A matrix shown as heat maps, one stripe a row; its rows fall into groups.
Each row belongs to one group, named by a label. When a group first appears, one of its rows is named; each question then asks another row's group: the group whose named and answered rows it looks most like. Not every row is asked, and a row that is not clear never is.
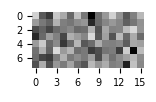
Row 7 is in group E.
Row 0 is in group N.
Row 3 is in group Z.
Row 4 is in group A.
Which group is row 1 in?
N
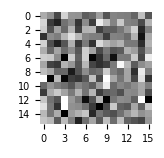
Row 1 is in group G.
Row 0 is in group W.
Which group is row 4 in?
G
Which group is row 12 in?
W
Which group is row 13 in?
N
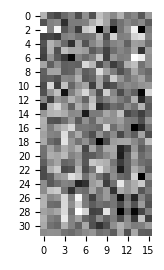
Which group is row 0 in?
G
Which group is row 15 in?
G
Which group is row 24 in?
W
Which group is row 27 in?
W
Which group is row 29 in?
W
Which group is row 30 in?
N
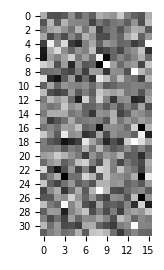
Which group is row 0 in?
G
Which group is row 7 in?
A
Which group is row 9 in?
G
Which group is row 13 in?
W
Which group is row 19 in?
Z
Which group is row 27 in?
W
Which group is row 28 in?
Z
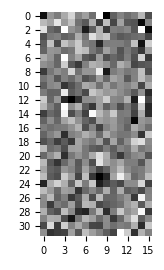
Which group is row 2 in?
W
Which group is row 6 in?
W
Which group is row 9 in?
E
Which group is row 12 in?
A
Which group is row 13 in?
W
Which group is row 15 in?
E
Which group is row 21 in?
G
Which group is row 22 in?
N
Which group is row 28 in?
W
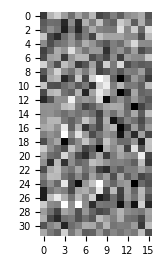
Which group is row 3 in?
G
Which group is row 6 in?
Z
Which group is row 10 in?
G
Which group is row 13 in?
E
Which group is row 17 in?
W
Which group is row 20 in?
W
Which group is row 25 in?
Z
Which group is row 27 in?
W
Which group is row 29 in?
G
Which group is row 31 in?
W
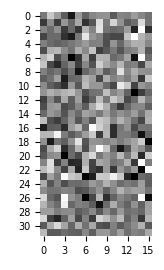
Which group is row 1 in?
E
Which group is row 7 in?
G
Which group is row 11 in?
E
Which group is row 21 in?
A
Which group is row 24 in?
A
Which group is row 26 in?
W
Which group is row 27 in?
N
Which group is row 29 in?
G
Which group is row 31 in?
G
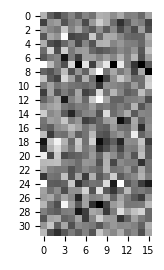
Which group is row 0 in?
G
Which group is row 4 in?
G
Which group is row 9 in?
N
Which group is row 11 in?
E
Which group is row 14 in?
A
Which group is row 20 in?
A
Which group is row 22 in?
A
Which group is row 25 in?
Z
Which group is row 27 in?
N
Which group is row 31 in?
G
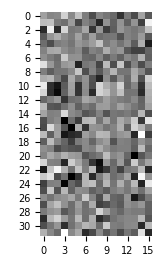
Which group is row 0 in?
W
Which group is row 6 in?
W
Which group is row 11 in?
G
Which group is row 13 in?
G
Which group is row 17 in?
A
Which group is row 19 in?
A
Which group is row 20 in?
E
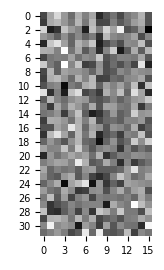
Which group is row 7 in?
W
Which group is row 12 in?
Z
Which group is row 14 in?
Z
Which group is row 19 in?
W
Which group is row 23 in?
N
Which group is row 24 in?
Z
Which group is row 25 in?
W
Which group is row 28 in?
G
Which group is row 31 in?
Z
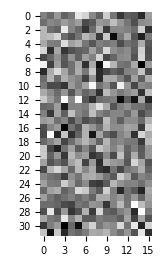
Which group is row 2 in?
W
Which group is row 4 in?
W
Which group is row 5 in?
A
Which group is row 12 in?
W
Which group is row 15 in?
A
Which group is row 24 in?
N
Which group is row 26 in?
G
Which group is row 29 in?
W
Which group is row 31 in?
A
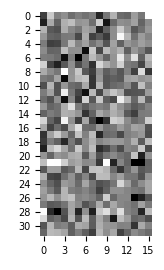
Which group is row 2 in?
N
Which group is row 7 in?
G
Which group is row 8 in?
W
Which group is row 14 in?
E
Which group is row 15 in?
N
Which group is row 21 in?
E
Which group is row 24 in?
N
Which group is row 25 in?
N
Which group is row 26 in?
E
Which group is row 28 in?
G
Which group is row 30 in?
E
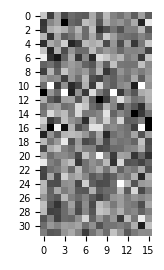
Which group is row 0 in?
A
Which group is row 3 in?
A
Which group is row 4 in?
Z
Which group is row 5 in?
A
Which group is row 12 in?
N
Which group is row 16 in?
A
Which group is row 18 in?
W
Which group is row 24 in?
N
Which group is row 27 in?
G
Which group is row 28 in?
G
